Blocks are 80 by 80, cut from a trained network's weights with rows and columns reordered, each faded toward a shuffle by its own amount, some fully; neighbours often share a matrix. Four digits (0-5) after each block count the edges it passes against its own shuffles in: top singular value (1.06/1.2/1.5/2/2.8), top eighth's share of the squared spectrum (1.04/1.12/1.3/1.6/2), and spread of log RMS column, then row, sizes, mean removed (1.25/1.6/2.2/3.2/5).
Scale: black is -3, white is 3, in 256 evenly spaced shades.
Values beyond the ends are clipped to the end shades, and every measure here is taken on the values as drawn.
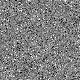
1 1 0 0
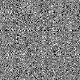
3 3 2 2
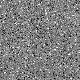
0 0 0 0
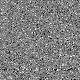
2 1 0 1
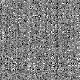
2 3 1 2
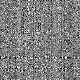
3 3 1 3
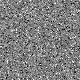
0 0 0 0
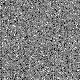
0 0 0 0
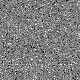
0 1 0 0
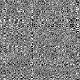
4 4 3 3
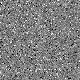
0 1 0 0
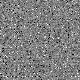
1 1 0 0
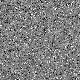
0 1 0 0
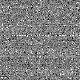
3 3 2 1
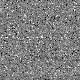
1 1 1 1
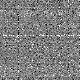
3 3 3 1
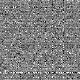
3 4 3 2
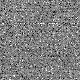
2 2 1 1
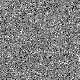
2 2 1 1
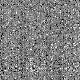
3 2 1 2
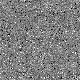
1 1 0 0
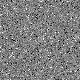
0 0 0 0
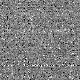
2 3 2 1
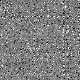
2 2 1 0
